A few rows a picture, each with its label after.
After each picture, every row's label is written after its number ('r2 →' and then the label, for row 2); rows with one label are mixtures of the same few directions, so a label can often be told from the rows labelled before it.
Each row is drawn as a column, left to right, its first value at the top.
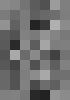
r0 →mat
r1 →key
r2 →key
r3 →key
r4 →key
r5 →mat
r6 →key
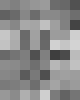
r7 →mat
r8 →mat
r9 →key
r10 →mat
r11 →key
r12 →key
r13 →key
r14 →mat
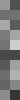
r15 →mat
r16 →key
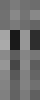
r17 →mat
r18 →mat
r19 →mat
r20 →mat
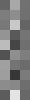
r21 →key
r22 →key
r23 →key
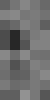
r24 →mat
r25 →mat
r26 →key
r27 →key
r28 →key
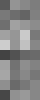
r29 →key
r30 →mat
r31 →mat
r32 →key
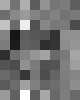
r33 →mat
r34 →mat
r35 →key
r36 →mat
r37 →key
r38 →mat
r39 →mat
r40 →mat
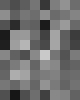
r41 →mat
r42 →key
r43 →key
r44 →key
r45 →mat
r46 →mat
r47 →mat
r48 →mat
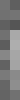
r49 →key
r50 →mat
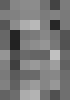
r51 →mat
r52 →mat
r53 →key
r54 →key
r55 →key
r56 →mat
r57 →mat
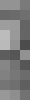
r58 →mat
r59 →mat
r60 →key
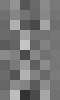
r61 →key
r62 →key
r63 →key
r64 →key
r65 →key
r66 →key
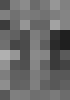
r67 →mat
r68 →key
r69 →mat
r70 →mat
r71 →key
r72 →mat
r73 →mat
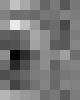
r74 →key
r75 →mat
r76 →mat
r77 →mat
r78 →mat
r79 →key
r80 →mat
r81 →key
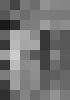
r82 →key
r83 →mat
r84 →mat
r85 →key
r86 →mat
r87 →key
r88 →mat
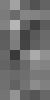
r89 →mat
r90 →mat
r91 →mat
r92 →mat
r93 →mat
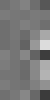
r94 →mat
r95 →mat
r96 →key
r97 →key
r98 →key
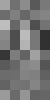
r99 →mat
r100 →mat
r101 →mat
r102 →mat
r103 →mat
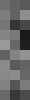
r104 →key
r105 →key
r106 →mat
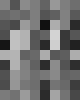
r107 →key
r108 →mat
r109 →mat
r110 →mat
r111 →key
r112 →mat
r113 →mat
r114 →key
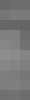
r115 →mat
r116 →mat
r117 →mat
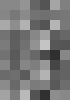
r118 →key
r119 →mat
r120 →key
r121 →key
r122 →key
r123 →mat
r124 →key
